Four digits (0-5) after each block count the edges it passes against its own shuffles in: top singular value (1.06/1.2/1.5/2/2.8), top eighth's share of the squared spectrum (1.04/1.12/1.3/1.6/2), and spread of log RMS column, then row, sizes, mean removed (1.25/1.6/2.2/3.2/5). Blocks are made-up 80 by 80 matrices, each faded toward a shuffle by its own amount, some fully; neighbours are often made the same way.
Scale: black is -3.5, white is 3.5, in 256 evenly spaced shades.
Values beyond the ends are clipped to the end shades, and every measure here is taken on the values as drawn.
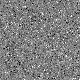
0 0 0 0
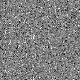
2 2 1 0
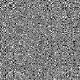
3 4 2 2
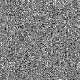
3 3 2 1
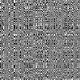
4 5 4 3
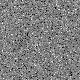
0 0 0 0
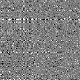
4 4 2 3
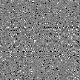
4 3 1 2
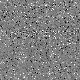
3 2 0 1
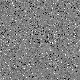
2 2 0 1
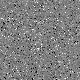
0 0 0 0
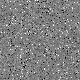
1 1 0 0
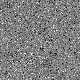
1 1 0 0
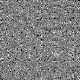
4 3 2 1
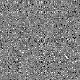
4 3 2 2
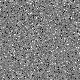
0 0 0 0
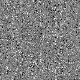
1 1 2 0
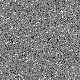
0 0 0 0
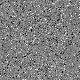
0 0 0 0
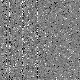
2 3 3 0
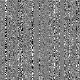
2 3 4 0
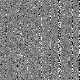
2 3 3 0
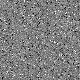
0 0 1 0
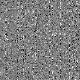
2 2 3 0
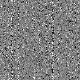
1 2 3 0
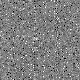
3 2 1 0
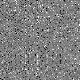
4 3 2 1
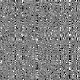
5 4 3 2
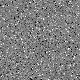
2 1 0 0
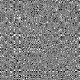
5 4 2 2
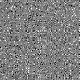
4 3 2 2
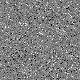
2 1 0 0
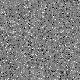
3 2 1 0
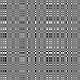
5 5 5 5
